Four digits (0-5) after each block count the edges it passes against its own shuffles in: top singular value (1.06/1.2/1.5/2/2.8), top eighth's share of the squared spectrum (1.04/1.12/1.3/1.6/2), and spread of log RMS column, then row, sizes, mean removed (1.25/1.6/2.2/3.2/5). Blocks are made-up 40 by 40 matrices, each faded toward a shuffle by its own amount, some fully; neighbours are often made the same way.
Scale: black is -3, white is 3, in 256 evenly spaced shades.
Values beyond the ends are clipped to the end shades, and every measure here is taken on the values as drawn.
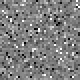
0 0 0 0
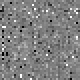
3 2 1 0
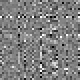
3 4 3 2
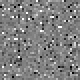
2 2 0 0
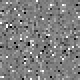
1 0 0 0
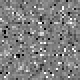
2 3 0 1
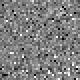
1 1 0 1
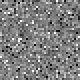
0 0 0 0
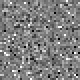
0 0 0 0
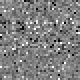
2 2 1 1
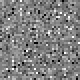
1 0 0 0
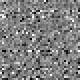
3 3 1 2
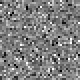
2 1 0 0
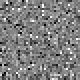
2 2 0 0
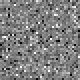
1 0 0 0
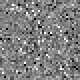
1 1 0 0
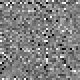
3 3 1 2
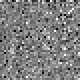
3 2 0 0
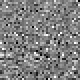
3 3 1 2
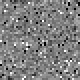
1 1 0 0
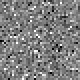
0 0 0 0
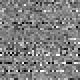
2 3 0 3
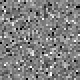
1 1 0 0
